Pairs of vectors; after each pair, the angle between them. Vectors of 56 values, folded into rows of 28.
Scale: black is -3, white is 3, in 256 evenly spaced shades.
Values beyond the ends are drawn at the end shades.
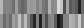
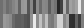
nearly opposite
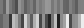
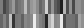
orthogonal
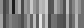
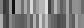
nearly parallel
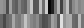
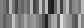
nearly parallel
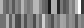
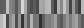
partly opposed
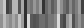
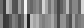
nearly opposite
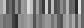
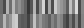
nearly opposite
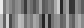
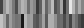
partly opposed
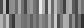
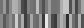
orthogonal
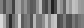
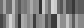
nearly opposite
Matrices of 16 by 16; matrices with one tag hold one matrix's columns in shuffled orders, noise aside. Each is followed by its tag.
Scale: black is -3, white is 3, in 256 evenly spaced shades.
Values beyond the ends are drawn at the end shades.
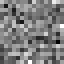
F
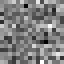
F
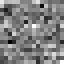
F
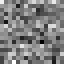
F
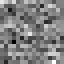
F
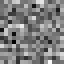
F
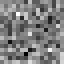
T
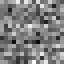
F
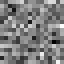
F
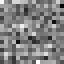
F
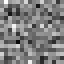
F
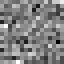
F
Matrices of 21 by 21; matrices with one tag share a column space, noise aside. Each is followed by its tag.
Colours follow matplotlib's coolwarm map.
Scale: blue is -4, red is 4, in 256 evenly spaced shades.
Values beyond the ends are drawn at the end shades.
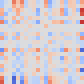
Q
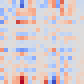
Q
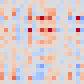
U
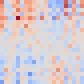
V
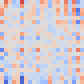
Q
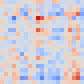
U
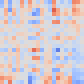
Q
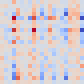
U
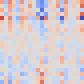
V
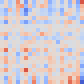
Q
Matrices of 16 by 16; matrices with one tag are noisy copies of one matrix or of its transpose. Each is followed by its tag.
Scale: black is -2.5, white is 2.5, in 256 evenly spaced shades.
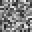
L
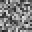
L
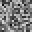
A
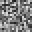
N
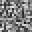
N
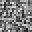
N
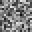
L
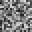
L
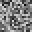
A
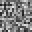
N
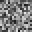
L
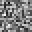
N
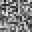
N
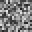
L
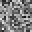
A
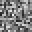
N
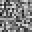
N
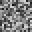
L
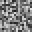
N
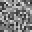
A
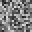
A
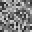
A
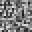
N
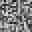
N
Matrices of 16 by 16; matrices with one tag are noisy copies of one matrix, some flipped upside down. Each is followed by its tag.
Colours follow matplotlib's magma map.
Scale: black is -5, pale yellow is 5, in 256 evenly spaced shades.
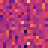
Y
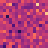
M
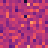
Y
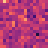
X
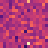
Y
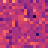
X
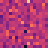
Y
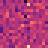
Y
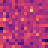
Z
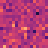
X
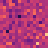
M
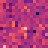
X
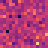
M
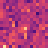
X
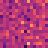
Y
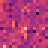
X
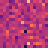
Y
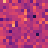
X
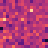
Z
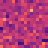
Z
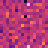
Y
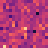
X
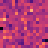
Z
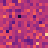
M
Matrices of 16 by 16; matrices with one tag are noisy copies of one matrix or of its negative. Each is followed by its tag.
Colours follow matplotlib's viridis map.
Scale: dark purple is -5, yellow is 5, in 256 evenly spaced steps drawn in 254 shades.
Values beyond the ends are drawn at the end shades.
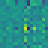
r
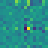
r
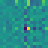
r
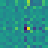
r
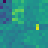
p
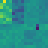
p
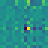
r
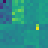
p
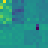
p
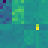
p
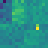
p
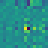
r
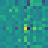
r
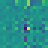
r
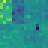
p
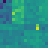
p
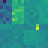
p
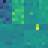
p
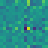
r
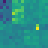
p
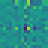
r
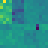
p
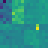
p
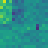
p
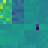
p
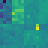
p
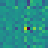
r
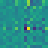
r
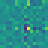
r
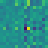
r
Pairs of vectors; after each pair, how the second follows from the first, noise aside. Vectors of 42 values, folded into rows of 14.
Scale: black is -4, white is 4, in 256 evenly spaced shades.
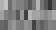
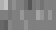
partly zeroed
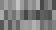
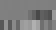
partly zeroed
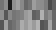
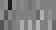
partly zeroed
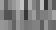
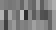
wrapped around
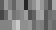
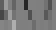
partly zeroed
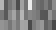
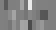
partly zeroed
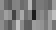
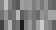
wrapped around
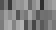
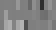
partly zeroed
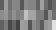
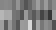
wrapped around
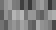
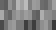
wrapped around
